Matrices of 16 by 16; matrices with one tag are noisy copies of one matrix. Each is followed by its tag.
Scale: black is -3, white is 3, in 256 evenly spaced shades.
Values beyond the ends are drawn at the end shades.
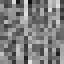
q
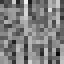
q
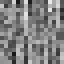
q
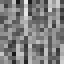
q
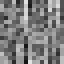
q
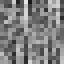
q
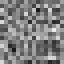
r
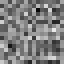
r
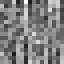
q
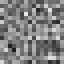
r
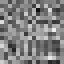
r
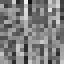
q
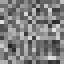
r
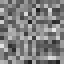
r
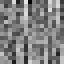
q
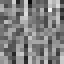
q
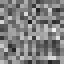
r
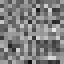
r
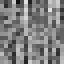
q
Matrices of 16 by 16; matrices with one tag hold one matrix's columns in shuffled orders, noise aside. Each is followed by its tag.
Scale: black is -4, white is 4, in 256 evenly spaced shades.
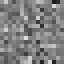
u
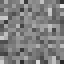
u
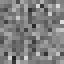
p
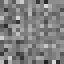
u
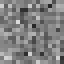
p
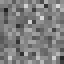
p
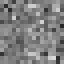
p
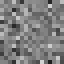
u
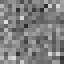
p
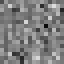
p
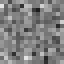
p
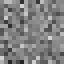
u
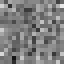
p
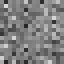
u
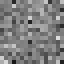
u
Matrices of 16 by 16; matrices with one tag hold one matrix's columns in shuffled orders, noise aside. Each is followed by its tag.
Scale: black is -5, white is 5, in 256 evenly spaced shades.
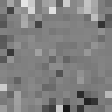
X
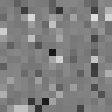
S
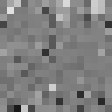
X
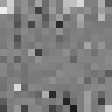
X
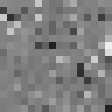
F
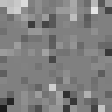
X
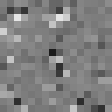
S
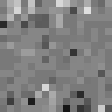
X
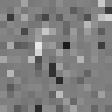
F
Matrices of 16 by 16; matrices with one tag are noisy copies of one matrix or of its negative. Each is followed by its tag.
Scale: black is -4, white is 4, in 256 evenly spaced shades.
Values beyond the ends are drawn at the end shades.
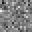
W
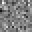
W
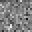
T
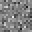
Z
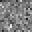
T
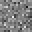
Z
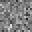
T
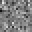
W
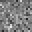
T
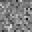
T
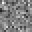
W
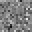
T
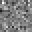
W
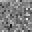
T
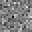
Z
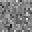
T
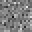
Z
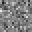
W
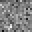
T
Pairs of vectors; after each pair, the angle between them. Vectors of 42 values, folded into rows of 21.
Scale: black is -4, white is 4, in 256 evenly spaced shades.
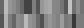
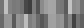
nearly parallel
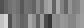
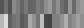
nearly parallel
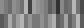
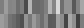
nearly opposite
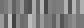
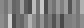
nearly parallel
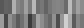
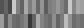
nearly parallel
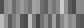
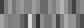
nearly parallel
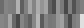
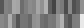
nearly parallel
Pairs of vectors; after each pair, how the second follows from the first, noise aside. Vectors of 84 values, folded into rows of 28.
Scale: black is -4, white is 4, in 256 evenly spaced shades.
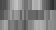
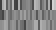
sign-scrambled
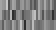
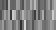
negated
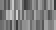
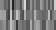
sign-scrambled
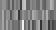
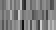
negated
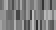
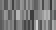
sign-scrambled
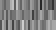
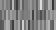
sign-scrambled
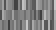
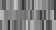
sign-scrambled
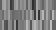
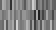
sign-scrambled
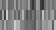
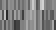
negated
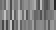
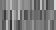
sign-scrambled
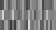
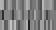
negated
